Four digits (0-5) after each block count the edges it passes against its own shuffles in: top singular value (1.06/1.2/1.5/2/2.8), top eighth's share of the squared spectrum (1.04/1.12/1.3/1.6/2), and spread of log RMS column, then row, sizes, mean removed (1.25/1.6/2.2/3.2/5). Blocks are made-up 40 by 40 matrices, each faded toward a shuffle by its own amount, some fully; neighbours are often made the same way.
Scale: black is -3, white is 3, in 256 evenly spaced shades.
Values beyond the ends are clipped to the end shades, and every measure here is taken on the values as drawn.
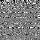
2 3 0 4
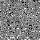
1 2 0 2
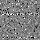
2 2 0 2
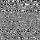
2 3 0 3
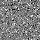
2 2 1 1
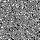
0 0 0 0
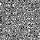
3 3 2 1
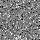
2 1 0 0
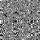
3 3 2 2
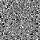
3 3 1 1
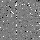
2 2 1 0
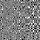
4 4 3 2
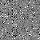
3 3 1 1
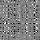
4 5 3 2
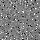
1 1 0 0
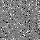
2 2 1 0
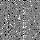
3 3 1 0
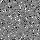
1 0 0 0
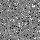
0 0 0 0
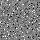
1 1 0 0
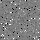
0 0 0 0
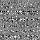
2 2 0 3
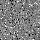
2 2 1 0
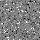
0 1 0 1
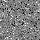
1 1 0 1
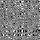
3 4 2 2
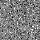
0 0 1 0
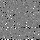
3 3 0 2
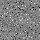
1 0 0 0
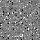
2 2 0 1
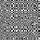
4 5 3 3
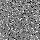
0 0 0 0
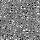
0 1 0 0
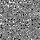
2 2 0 1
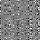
4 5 3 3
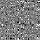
3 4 2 1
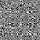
3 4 2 2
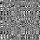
4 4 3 2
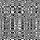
4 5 3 3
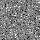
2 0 0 0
